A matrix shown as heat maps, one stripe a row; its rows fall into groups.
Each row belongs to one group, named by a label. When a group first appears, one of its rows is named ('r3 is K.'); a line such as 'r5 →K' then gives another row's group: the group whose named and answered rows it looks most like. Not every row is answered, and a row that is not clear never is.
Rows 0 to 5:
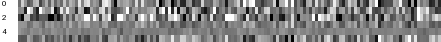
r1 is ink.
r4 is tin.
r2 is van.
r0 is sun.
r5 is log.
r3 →sun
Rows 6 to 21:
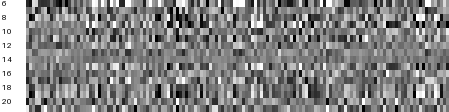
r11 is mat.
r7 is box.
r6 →van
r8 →mat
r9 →sun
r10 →log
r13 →tin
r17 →van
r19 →mat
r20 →ink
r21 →box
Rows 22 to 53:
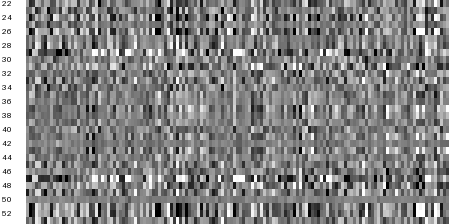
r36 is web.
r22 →mat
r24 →mat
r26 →mat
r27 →ink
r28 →ink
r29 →van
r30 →web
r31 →sun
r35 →web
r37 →log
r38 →log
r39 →web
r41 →log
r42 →tin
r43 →log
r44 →web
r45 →ink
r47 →van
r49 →ink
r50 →tin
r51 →mat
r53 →ink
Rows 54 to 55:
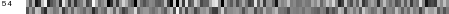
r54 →box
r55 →ink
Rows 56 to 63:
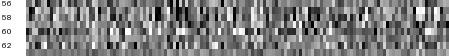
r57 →mat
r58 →mat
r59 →sun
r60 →van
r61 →sun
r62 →box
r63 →log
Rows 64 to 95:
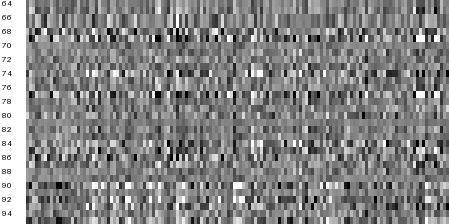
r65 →web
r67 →ink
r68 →box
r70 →tin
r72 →web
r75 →web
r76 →web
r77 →mat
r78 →mat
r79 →log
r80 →box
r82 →mat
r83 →tin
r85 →mat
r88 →sun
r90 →van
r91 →web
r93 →sun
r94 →web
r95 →van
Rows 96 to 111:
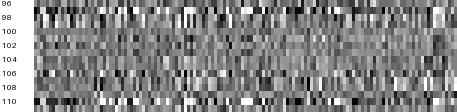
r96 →mat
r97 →van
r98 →ink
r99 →ink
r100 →log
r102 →box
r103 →tin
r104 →web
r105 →web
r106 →box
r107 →log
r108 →log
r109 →sun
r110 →van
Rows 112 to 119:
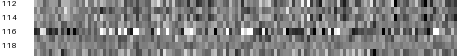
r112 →sun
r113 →tin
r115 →web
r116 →van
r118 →tin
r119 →web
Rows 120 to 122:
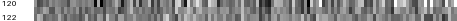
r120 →log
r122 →web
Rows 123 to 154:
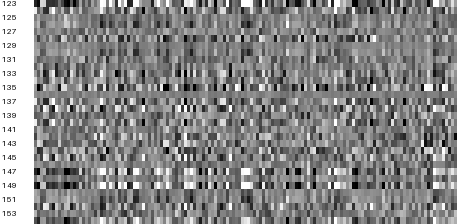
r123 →van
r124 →box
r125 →tin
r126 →tin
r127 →web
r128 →mat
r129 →tin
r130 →tin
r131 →mat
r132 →box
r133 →box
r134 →box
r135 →mat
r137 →box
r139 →log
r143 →web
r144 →mat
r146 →sun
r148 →web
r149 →van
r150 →tin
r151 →tin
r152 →ink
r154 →van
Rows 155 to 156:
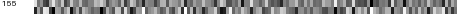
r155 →box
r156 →ink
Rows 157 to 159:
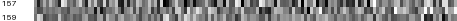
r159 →web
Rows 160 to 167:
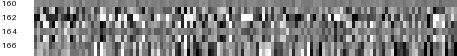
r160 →tin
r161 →box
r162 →van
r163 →ink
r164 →tin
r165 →ink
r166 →sun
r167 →sun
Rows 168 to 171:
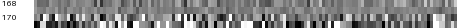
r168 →log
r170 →ink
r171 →van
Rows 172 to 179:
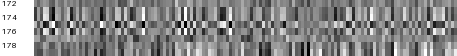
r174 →ink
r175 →box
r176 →ink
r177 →tin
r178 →log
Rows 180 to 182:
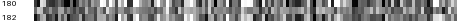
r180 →van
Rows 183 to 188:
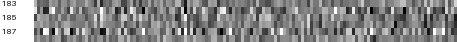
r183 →log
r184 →box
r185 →sun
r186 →sun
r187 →ink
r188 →web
